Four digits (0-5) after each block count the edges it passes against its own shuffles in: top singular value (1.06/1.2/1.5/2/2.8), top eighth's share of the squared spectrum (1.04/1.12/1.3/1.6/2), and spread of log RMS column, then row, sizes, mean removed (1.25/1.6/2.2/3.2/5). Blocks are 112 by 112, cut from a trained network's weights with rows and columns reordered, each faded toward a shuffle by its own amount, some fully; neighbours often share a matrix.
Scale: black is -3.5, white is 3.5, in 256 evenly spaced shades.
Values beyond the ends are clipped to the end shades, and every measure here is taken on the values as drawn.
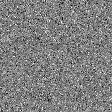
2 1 0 0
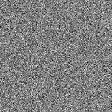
3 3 1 0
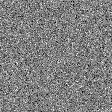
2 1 0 0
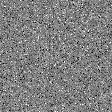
0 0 0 0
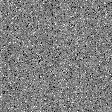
1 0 0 0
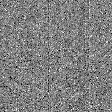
2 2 1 1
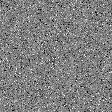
0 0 0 0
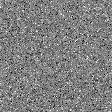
0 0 0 0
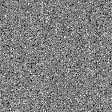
0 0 0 0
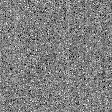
2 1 0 0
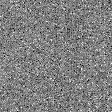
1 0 0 0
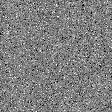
0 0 0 0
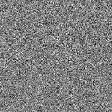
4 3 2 2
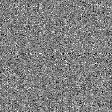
3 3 1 2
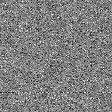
3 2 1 1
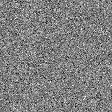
2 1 0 0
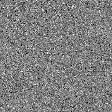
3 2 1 0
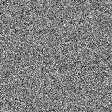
3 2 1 0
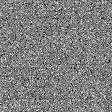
1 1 0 0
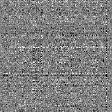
3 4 3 2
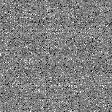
2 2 1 1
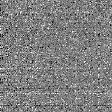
3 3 2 2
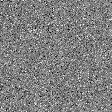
2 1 0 0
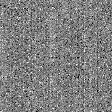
3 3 1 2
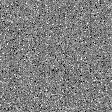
1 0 0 0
